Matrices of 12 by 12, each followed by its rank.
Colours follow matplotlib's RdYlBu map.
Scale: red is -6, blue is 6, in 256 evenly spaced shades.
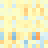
two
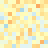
full rank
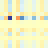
one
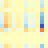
one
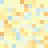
full rank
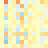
two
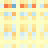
one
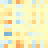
two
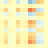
one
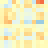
two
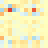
two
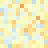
full rank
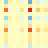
one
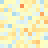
full rank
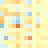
two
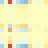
one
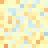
full rank
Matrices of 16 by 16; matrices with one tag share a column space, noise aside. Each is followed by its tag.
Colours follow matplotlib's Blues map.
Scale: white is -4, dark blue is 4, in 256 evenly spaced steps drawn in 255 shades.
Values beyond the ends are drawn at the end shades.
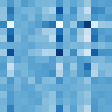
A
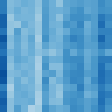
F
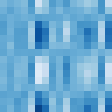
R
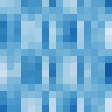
R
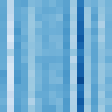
F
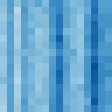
F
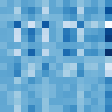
A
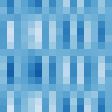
R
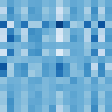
A
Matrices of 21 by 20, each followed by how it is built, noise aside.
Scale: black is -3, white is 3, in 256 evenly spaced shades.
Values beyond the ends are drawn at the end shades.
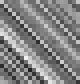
Toeplitz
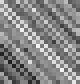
Toeplitz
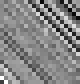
Toeplitz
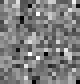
noise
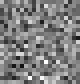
noise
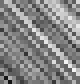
Toeplitz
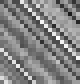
Toeplitz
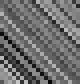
Toeplitz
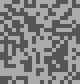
noise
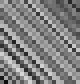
Toeplitz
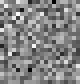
noise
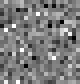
noise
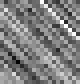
Toeplitz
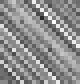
Toeplitz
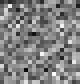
noise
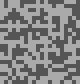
noise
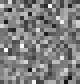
noise
